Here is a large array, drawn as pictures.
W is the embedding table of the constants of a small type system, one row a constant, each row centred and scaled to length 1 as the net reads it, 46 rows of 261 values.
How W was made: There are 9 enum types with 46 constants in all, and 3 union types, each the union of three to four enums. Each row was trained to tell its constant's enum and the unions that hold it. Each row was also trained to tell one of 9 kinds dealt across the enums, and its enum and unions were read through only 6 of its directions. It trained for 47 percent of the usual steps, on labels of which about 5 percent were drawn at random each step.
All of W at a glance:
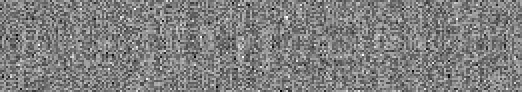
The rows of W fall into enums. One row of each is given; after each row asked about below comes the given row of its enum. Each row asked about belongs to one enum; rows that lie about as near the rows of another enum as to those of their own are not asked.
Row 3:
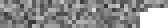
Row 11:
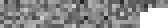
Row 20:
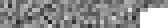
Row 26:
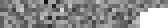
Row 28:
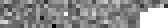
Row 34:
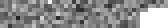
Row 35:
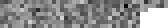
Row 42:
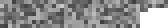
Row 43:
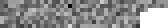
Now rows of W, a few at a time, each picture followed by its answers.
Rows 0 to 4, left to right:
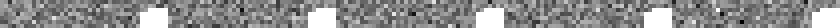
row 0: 35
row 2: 43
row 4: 26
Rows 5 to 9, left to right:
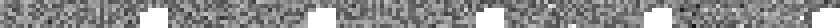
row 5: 11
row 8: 43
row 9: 28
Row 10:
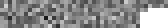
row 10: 20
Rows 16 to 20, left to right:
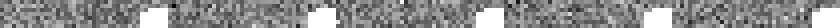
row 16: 35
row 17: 43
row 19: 26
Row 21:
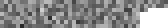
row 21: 26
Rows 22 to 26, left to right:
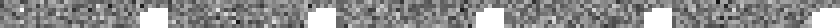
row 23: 26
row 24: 26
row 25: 3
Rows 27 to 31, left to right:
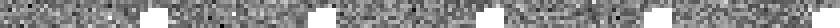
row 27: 28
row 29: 11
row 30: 34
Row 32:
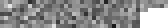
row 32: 35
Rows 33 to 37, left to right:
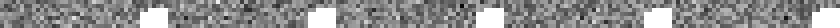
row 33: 28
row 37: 11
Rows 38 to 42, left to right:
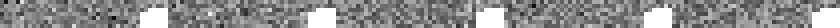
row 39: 43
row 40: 35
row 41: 43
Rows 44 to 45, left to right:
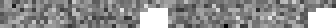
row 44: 35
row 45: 28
